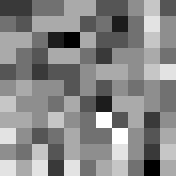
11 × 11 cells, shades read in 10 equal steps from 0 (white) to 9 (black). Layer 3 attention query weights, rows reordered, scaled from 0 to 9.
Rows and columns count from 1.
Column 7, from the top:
6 5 6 7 3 6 8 0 5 4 3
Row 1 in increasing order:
2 3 3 4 5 5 6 6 6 7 7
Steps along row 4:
up up down same up up down same down up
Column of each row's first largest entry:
1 8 5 7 3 5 7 10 3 10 10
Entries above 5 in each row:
5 3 4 2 4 2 2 2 2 2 2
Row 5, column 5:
6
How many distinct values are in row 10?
7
